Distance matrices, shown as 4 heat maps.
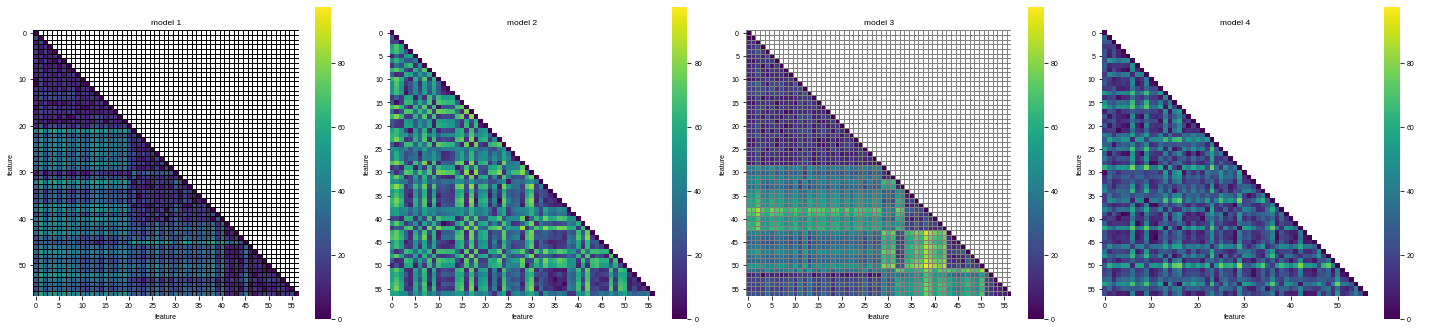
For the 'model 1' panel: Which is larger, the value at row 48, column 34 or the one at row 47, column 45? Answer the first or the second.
the second
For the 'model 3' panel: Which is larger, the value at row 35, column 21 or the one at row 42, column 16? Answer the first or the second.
the second
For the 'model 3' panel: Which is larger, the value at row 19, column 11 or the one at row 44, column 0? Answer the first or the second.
the second
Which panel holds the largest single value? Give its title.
model 3
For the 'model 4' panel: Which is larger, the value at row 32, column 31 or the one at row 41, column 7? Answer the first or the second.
the first
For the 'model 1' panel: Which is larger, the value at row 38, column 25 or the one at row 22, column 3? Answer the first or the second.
the second
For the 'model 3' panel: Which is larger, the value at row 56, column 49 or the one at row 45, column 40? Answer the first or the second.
the second
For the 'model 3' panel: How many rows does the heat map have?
57
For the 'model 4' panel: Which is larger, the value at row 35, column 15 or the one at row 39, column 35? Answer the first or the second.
the first
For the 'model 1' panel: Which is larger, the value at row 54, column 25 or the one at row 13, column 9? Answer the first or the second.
the first
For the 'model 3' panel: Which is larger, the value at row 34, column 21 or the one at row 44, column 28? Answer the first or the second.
the first
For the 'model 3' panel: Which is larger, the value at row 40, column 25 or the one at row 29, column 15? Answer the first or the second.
the first
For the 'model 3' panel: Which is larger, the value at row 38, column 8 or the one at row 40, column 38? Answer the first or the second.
the first
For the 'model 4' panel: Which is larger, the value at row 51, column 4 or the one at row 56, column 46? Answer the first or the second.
the second
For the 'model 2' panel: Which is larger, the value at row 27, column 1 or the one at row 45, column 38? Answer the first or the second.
the first
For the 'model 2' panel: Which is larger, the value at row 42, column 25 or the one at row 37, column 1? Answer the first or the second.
the second
